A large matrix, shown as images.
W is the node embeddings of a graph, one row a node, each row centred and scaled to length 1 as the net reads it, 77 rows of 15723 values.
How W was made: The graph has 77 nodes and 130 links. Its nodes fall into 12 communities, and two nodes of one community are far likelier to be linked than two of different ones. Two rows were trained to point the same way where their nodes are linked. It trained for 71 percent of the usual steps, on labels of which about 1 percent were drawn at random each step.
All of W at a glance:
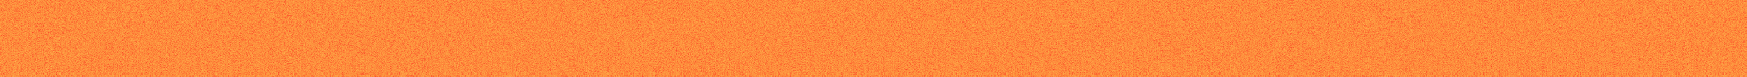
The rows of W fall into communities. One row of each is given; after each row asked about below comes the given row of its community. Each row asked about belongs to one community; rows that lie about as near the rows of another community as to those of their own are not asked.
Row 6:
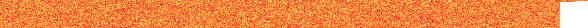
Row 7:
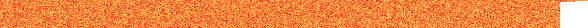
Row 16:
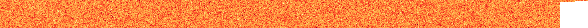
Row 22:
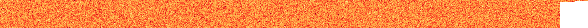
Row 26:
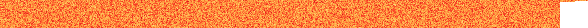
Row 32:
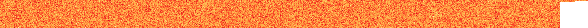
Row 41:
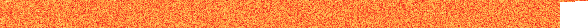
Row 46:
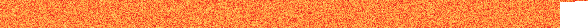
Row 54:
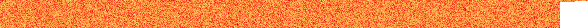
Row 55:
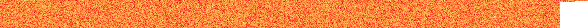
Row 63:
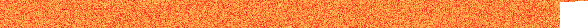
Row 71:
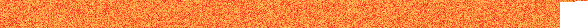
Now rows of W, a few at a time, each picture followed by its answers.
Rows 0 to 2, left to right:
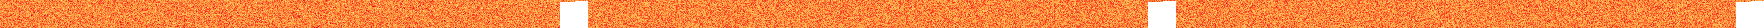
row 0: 54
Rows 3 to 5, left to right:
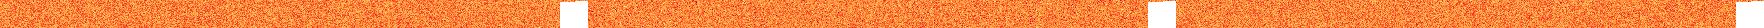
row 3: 54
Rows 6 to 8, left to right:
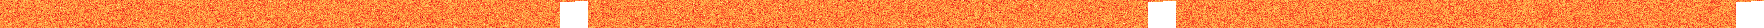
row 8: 71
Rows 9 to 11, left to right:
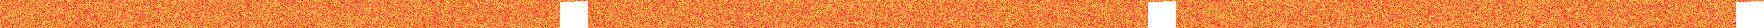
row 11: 16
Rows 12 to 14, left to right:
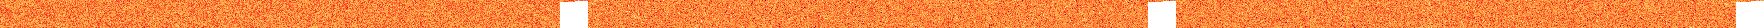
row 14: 16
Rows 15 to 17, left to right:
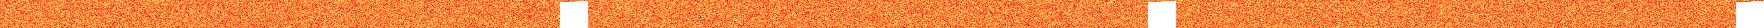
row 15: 63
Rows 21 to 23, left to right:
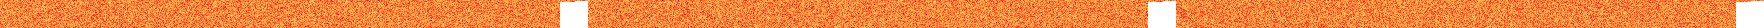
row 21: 22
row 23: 26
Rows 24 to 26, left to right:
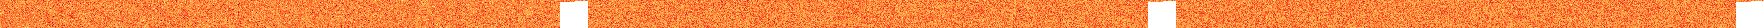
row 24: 6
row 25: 55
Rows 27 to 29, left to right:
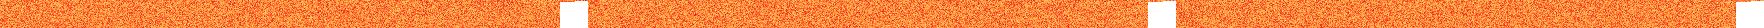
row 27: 26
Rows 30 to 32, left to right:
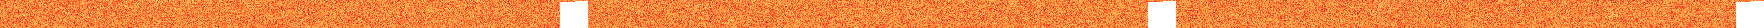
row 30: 46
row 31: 6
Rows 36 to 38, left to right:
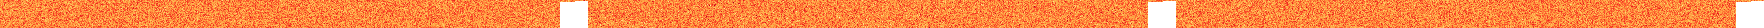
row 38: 26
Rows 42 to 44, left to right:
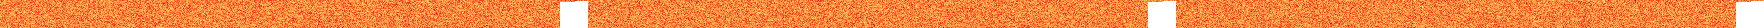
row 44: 7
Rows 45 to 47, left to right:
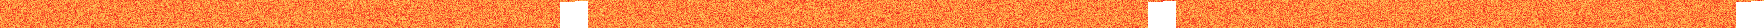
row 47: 46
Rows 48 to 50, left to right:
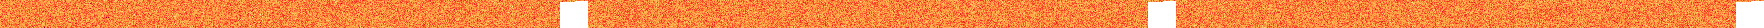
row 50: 41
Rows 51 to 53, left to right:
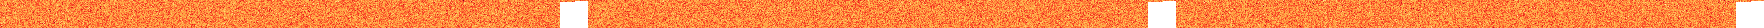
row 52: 55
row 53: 54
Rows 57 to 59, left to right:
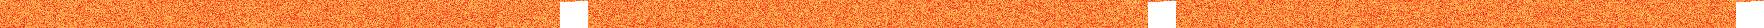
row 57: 16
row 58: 26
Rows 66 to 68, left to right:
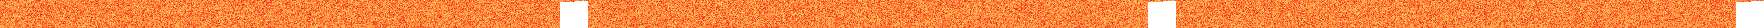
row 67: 7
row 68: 46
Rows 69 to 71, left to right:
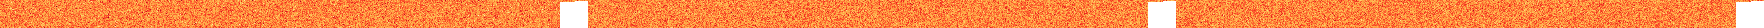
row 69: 32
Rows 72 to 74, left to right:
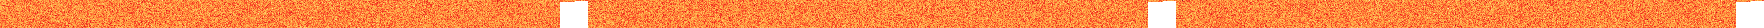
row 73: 54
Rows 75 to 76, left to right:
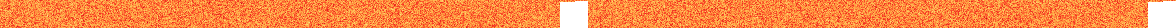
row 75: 16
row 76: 6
